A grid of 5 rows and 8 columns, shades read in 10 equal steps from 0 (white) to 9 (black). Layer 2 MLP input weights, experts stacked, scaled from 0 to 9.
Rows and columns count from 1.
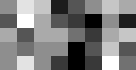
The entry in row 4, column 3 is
4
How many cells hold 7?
4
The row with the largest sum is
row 2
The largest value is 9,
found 3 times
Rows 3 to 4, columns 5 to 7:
5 7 3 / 9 6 2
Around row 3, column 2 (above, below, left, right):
0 5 3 3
